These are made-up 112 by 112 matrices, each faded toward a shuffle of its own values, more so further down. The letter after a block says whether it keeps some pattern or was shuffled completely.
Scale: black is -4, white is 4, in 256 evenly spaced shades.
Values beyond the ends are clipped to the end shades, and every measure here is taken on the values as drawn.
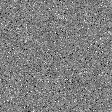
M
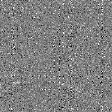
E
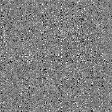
E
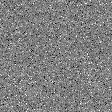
M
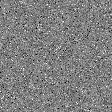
M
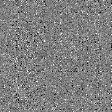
E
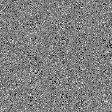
E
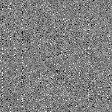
E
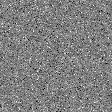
M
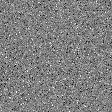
M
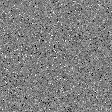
M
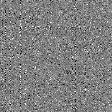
E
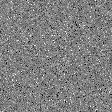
M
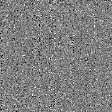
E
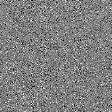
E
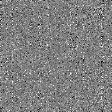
E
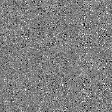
E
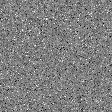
M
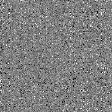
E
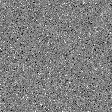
M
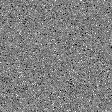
M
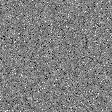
M
